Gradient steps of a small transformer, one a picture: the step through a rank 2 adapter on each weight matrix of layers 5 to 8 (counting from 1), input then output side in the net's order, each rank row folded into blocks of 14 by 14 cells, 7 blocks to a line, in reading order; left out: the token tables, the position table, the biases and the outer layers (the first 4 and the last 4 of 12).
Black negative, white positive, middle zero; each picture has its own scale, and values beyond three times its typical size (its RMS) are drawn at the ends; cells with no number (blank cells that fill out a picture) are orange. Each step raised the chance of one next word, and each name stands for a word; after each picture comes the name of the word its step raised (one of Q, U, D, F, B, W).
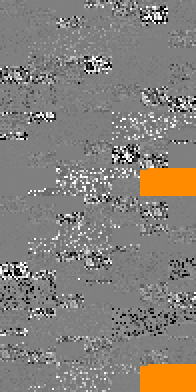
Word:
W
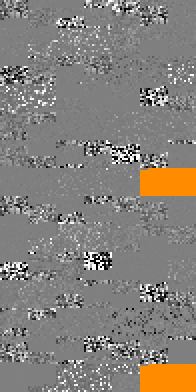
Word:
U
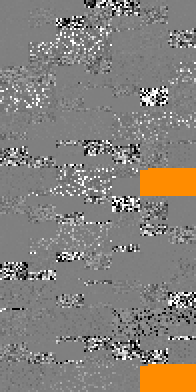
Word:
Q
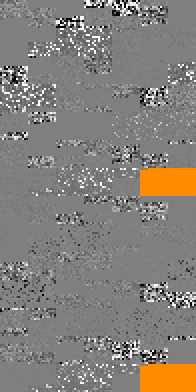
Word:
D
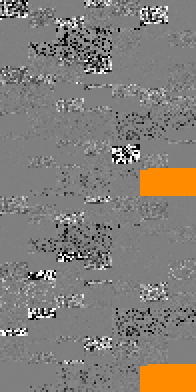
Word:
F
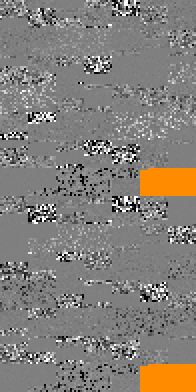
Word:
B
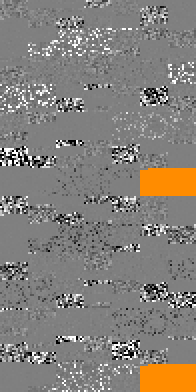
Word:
D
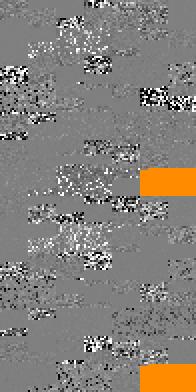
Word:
W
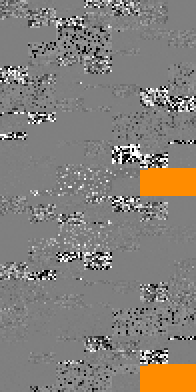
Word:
F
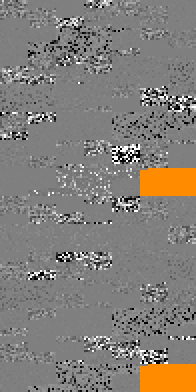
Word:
F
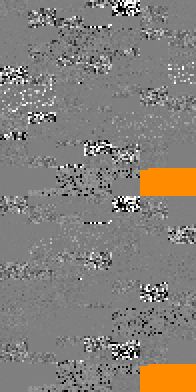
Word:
B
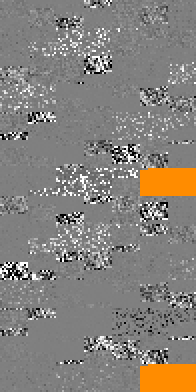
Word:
W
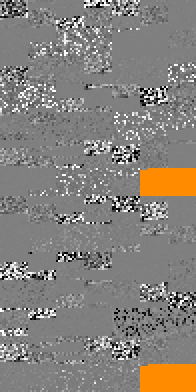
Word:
Q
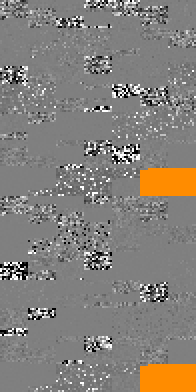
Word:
U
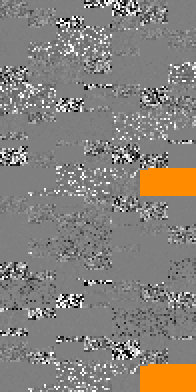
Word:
D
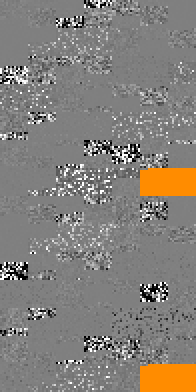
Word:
U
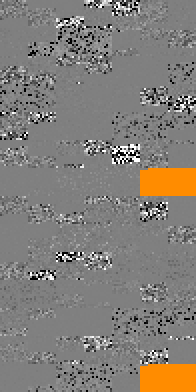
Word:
F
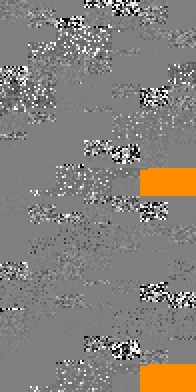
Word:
D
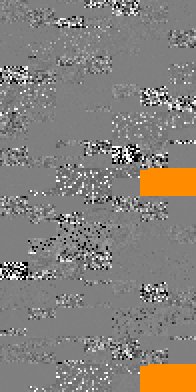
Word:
U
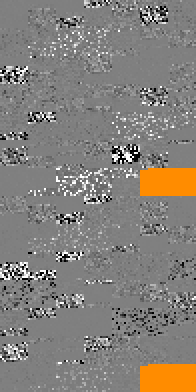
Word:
W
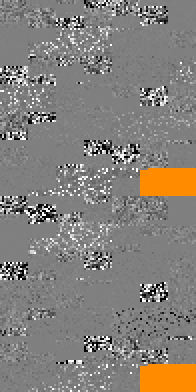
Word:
U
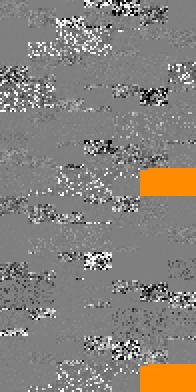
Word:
D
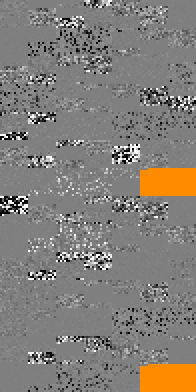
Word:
F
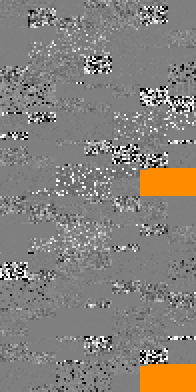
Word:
W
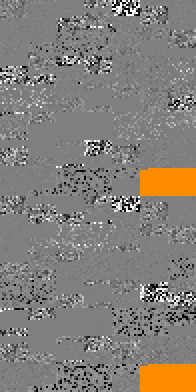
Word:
B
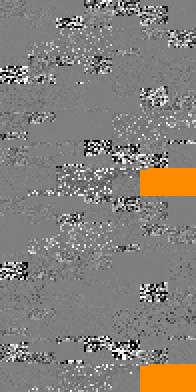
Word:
U
